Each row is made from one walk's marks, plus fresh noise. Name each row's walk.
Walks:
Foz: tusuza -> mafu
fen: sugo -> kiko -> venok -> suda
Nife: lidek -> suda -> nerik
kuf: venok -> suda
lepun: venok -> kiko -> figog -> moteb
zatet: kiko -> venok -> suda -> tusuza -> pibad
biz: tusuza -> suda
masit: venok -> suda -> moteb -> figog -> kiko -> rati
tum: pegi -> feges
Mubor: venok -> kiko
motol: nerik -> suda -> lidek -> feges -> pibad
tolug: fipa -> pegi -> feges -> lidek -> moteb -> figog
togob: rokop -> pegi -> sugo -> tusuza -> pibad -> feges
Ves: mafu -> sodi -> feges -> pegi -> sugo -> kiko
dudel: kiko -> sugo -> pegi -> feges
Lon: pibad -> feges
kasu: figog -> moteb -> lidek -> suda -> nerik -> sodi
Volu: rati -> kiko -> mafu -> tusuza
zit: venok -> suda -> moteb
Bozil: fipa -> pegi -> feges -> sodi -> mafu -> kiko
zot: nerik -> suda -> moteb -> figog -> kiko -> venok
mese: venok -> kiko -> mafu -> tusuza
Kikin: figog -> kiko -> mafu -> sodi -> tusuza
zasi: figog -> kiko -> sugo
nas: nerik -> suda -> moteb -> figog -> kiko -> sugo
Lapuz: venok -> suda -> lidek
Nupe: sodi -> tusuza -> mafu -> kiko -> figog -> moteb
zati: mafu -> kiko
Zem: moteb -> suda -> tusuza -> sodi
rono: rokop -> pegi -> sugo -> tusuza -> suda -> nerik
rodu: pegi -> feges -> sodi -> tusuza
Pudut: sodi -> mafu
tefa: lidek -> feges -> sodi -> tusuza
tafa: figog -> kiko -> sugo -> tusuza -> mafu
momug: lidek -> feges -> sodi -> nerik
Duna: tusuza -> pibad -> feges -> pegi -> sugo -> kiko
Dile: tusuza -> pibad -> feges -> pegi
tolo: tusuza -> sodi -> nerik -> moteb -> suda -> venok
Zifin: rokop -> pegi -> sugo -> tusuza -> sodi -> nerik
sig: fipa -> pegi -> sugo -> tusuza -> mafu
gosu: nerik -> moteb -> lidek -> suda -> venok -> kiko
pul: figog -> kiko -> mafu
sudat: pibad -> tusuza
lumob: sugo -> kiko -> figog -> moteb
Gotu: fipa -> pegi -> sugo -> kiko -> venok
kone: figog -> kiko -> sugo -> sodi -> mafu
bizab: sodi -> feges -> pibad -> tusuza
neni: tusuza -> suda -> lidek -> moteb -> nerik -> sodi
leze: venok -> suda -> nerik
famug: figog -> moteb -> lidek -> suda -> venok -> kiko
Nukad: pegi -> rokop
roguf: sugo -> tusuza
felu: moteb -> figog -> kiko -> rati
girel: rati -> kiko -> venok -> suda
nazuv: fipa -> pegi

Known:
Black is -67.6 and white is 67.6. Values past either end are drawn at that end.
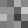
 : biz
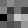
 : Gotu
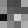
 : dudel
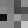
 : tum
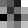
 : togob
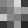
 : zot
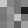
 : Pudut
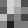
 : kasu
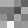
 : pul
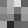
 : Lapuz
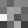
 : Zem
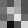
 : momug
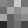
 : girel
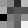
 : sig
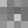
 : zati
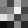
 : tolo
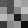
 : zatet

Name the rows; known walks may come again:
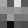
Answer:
leze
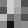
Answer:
kasu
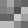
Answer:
zasi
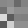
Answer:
Volu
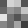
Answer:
famug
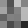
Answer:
fen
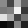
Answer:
tolo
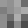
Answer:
nas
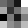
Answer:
togob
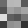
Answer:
masit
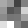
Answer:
tafa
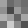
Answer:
mese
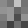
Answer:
kuf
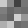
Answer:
kone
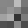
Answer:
zit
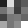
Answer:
tolug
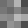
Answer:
Mubor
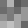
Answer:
lumob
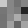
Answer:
Pudut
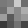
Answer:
girel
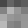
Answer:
tefa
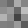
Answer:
biz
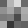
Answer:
Lapuz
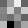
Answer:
Nife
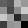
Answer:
zatet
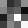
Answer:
Bozil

